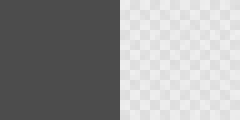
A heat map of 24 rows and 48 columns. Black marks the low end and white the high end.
The table splits into one row of 2 panels. Panel 1,1: low, flat. Panel 1,2: very high, checkered, faint in contrast.
